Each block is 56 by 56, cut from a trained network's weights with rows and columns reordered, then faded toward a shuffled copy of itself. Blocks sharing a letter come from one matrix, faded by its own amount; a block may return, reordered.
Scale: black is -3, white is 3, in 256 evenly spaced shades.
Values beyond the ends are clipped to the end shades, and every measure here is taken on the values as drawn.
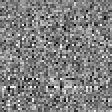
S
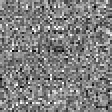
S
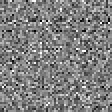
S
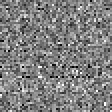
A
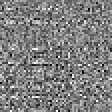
S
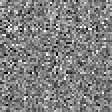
A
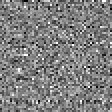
S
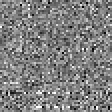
A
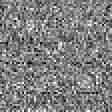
S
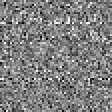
A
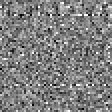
A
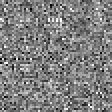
S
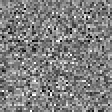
S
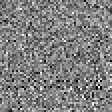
A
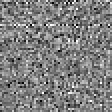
S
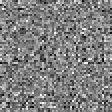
S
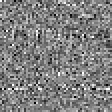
S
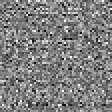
S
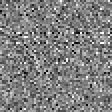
A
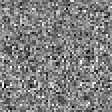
A
